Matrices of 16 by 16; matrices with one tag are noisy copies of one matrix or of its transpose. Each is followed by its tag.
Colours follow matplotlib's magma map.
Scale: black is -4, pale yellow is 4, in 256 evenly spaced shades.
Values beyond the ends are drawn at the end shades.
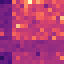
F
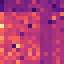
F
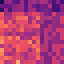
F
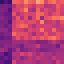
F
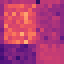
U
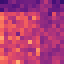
F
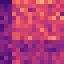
F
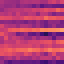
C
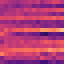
C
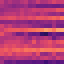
C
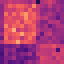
U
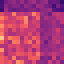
F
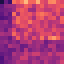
F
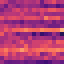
C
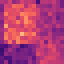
U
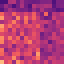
F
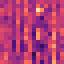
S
